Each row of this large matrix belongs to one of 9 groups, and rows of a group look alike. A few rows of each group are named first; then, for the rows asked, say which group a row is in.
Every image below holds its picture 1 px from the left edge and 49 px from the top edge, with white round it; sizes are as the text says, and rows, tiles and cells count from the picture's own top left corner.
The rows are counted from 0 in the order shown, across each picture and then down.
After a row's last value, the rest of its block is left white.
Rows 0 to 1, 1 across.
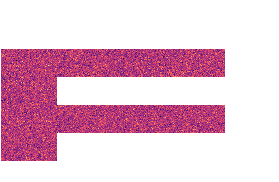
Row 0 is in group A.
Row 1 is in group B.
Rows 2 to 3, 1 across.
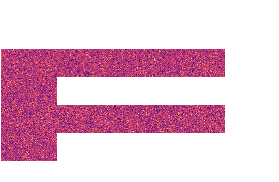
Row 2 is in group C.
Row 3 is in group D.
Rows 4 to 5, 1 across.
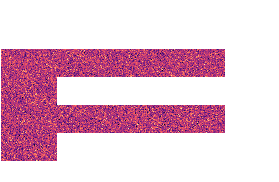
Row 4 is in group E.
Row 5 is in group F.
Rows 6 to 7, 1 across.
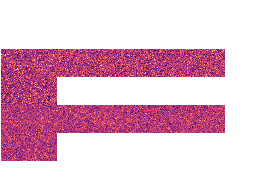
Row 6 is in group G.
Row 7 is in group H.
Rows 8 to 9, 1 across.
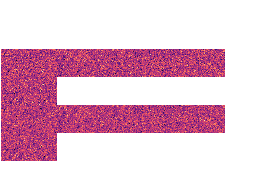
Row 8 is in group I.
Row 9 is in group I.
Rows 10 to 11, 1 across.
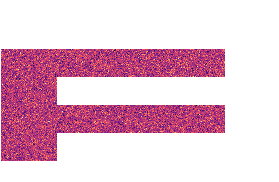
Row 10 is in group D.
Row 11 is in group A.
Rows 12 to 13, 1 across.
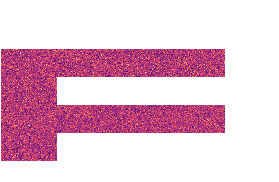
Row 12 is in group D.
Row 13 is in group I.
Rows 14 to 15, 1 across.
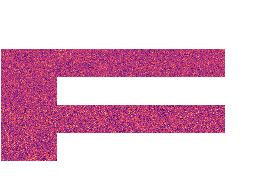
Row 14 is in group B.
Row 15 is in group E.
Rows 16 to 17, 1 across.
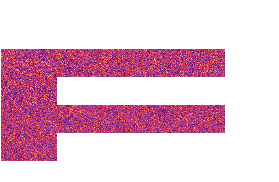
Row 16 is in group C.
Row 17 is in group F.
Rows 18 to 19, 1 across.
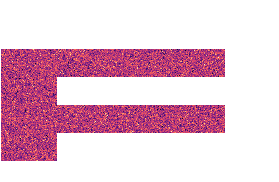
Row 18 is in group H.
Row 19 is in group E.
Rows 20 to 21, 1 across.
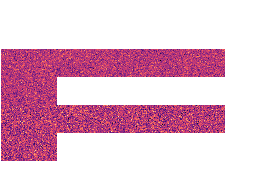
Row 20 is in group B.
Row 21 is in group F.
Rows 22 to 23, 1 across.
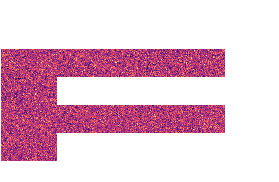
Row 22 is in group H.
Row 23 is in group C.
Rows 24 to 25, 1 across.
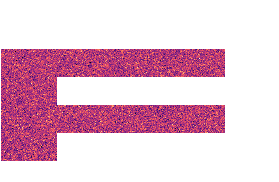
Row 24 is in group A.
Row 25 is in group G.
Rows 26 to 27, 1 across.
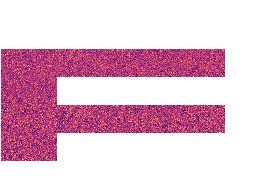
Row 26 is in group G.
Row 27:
I
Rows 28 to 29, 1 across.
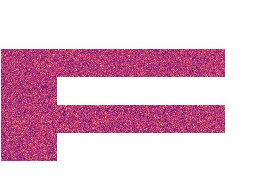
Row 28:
G
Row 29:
A
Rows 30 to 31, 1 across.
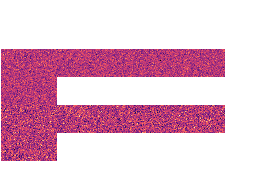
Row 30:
B
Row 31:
I
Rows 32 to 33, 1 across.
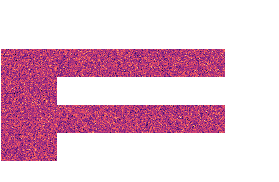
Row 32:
I
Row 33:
H
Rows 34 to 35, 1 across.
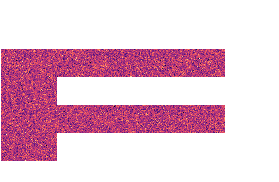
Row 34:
A
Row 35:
D
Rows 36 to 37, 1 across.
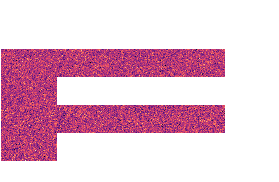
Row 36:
A
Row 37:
I
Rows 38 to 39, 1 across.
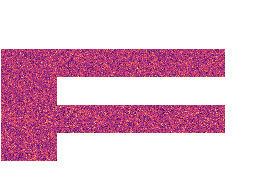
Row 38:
F
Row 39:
E
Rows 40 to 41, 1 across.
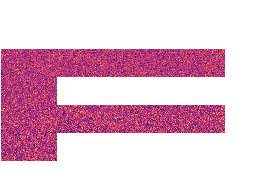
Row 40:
G
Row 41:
H
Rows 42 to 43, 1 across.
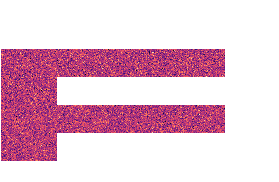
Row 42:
F
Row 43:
A
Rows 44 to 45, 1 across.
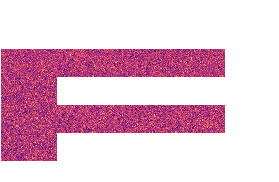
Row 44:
H
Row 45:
C
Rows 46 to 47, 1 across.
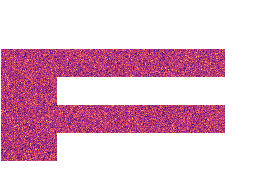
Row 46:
E
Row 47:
G
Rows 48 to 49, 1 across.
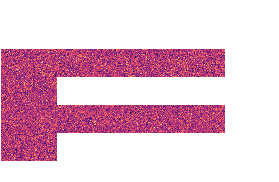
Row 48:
D
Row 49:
H
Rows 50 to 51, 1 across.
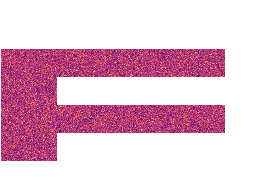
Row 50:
E
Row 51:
B
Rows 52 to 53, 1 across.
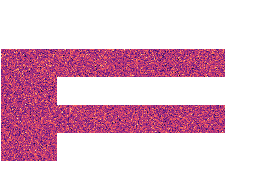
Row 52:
G
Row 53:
F
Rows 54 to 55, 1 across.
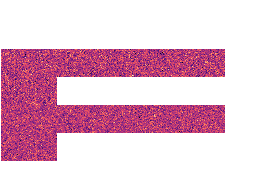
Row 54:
E
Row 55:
C
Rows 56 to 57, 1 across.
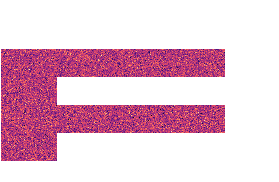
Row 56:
I
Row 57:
E
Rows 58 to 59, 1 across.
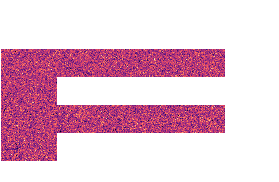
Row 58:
C
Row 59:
I
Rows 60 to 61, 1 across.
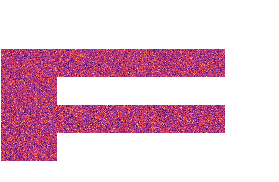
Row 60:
F
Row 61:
F
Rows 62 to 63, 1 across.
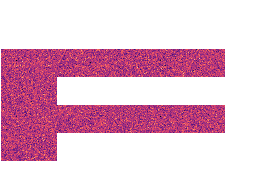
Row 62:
A
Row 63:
B
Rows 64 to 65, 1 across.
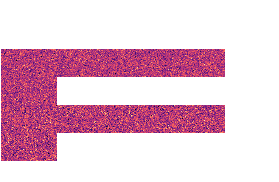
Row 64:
I
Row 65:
E
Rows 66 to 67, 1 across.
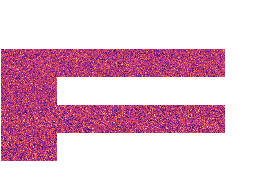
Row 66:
D
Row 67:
C
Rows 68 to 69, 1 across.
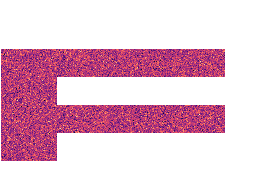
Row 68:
I
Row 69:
A
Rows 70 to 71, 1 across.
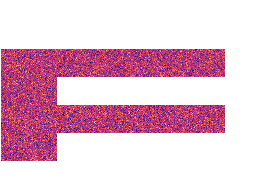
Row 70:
A
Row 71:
E
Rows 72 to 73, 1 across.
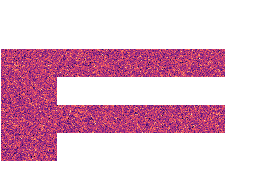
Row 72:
A
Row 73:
H
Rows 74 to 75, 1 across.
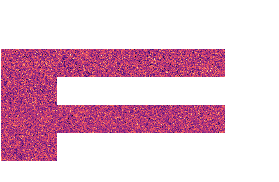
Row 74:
C
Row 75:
H
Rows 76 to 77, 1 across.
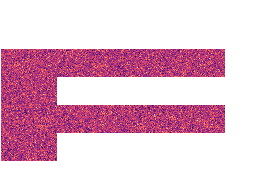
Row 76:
A
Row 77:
C
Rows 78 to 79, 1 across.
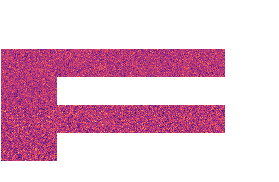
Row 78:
B
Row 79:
G
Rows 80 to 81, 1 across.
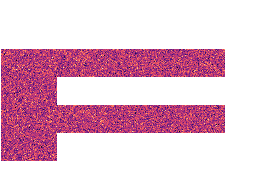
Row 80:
I
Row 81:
G
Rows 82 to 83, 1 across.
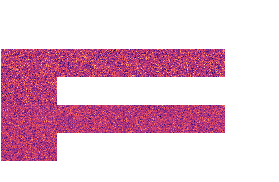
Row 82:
D
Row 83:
B
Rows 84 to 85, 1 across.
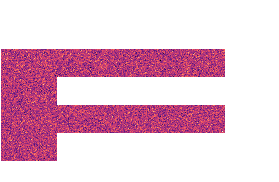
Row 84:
B
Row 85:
F
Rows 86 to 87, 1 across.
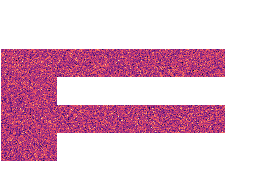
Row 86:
A
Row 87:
F
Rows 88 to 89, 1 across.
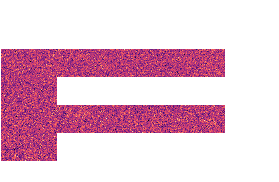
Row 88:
G
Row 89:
I
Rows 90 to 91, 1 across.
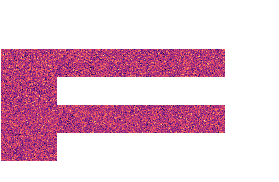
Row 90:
B
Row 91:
H
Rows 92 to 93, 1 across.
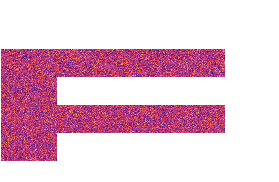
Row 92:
D
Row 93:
E
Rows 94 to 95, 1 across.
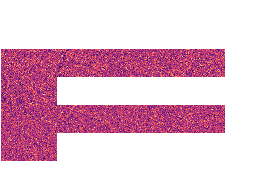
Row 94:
A
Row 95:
F
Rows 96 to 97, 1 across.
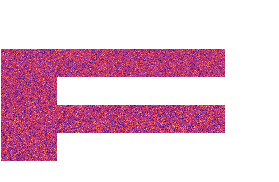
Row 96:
B
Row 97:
A
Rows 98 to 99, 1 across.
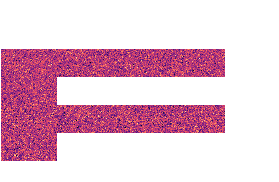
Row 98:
A
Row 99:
I
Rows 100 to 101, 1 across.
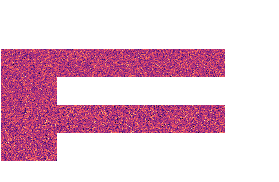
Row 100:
D
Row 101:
E
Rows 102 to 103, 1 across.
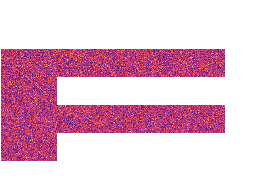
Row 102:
F
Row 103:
B
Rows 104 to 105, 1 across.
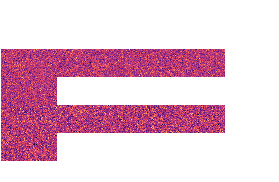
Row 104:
A
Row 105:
F
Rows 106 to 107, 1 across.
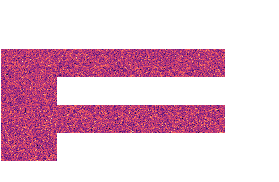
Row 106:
A
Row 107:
E
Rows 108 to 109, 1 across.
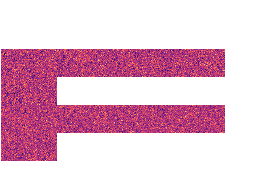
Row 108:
I
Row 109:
E
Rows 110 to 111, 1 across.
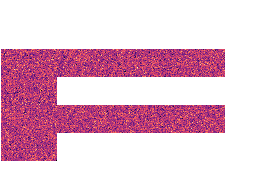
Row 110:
I
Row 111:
E
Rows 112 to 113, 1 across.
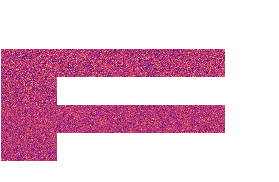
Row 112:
D
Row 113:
B
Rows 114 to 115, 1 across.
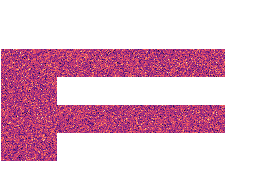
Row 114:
D
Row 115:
B
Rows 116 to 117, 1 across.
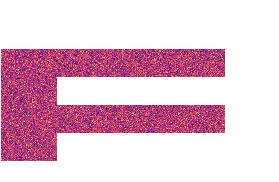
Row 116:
C
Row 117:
D
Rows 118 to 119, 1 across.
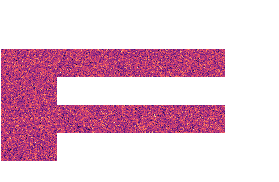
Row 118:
A
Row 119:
C
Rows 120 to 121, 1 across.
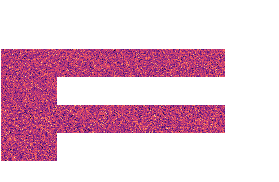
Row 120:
D
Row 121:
C
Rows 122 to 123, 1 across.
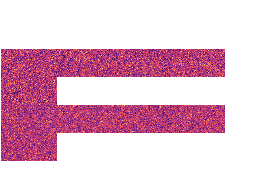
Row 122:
I
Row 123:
G
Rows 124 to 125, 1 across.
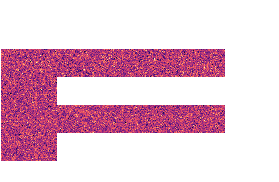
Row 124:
C
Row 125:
H
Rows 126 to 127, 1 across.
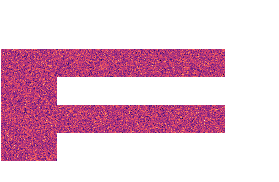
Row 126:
B
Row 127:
E
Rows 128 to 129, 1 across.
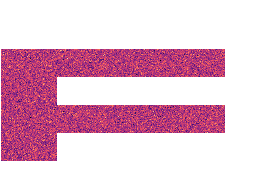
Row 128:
B
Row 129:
G
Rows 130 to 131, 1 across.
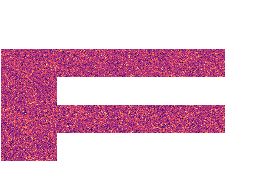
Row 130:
E
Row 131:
E
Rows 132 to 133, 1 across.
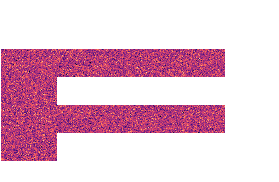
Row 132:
A
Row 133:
B
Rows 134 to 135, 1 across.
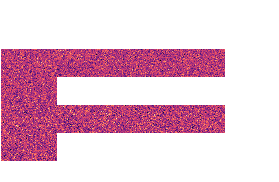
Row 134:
B
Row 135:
C
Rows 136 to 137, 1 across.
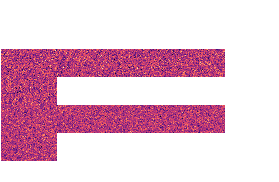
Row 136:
I
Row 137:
B
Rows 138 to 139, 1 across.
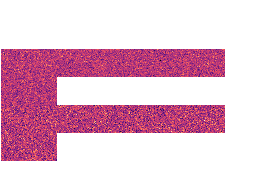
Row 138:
B
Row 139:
E
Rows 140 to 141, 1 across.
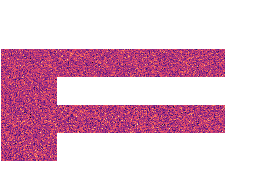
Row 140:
F
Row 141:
F
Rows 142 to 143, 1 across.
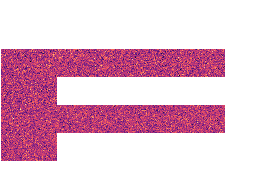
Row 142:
G
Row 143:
D
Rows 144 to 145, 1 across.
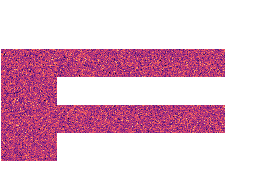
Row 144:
I
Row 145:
D
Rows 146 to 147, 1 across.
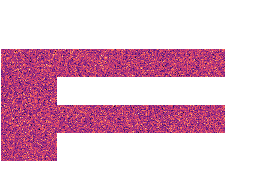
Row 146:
G
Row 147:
D
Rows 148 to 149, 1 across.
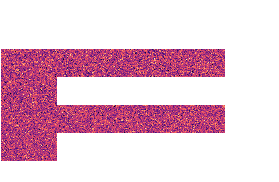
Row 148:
C
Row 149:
D
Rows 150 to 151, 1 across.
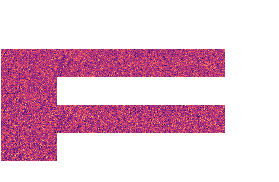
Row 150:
I
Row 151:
I
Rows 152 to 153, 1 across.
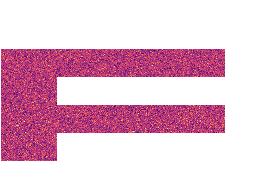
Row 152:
B
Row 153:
D
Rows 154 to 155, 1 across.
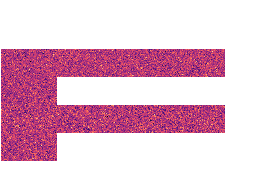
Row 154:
G
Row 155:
C
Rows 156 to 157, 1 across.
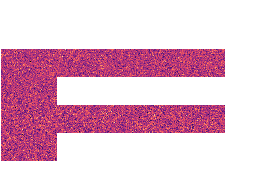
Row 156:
G
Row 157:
C
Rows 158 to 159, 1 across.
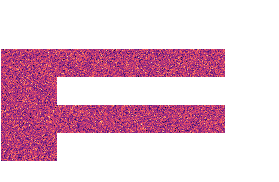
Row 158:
D
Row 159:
G
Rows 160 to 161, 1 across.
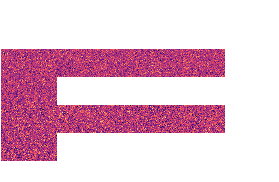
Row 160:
B
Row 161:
G
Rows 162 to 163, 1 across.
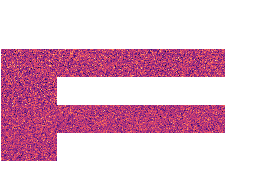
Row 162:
G
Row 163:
B
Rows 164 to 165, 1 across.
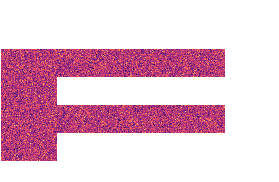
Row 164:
B
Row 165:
I
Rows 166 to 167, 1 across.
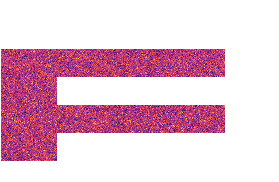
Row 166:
D
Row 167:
A
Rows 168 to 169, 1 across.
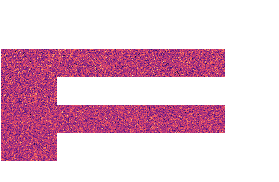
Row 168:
G
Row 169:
F
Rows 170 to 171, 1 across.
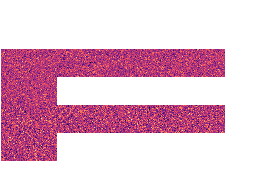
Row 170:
A
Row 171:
F
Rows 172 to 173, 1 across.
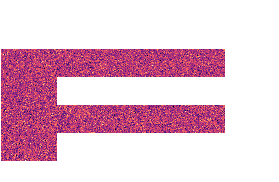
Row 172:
B
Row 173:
I
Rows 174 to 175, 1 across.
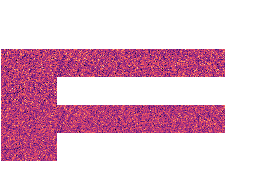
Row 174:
I
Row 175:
I
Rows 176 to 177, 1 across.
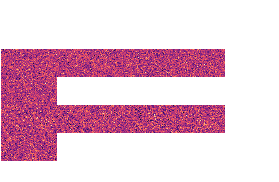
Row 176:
D
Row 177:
C
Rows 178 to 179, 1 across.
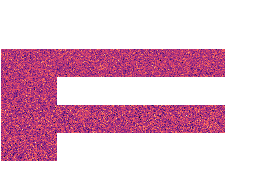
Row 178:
B
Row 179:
C
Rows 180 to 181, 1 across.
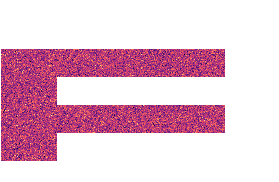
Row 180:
G
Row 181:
I
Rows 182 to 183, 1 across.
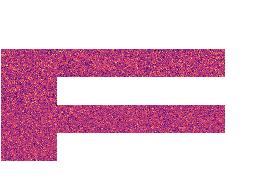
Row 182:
H
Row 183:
F
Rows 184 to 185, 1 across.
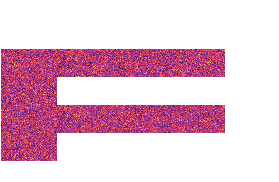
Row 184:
A
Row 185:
I
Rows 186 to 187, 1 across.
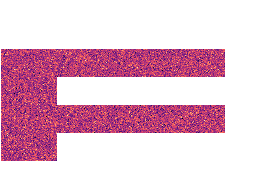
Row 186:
I
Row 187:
E
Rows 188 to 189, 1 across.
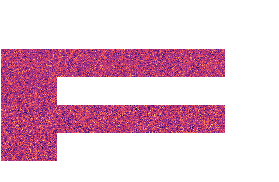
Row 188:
G
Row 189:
C
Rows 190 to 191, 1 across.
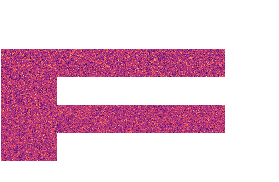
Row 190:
F
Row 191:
B
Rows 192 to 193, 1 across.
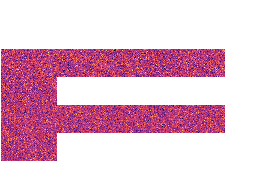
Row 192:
D
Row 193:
E
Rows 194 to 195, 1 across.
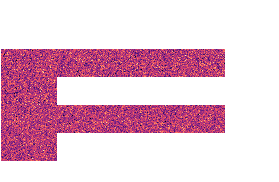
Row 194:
I
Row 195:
A
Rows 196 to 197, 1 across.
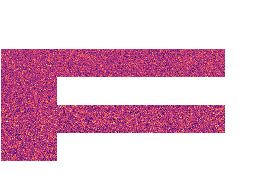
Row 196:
G
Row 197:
H
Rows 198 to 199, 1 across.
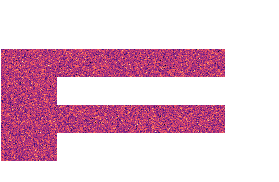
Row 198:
A
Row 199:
F
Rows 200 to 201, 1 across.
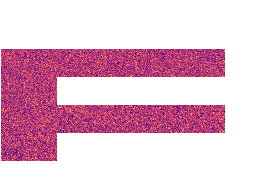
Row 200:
E
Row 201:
H
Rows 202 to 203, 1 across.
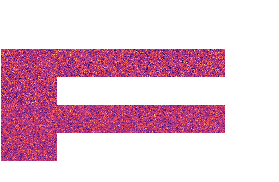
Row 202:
H
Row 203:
C
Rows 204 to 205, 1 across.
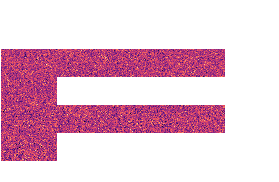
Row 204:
E
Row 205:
I
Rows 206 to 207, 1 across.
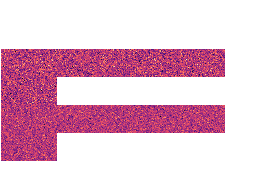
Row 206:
C
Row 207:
B
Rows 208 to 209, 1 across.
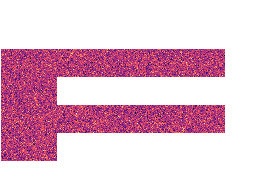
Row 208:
F
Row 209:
A
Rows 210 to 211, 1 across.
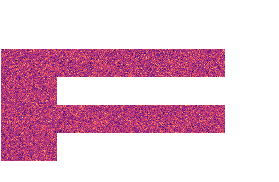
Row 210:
D
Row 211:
A
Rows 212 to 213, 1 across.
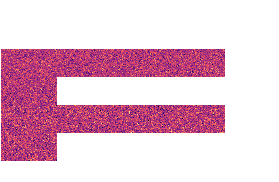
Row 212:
C
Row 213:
E
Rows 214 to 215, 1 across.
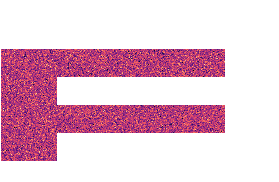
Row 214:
E
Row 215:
B
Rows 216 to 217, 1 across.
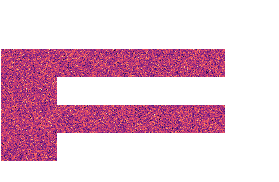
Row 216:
D
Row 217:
C
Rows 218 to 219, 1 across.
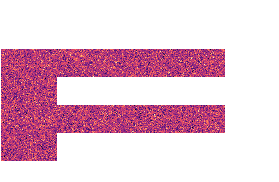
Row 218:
H
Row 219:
C
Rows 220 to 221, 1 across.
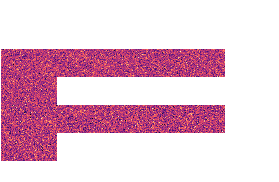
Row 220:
D
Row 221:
F
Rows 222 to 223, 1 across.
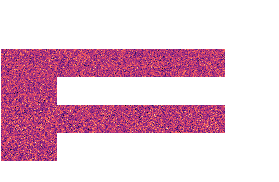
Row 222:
I
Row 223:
C
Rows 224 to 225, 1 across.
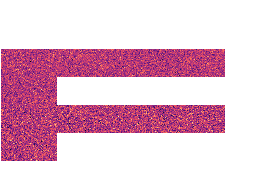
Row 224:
G
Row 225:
F
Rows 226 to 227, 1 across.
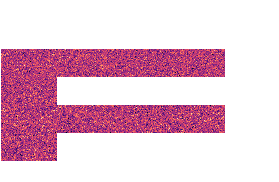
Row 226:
G
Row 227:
H
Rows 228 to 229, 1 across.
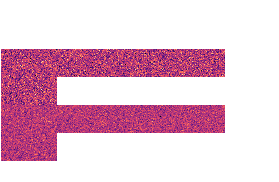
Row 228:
F
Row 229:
B
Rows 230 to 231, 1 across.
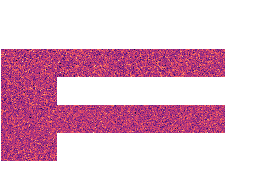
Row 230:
A
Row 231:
G
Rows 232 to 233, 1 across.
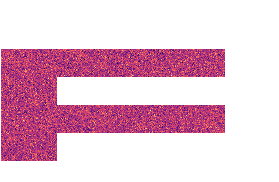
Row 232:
E
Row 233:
C
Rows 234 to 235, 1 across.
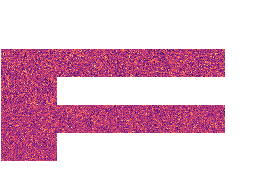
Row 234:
E
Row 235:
D
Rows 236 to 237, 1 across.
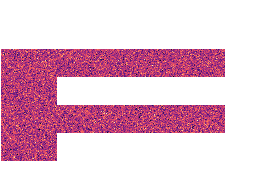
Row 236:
B
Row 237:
C
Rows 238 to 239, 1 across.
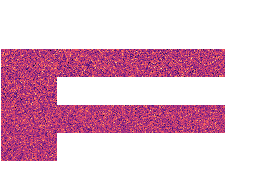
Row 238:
H
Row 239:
C
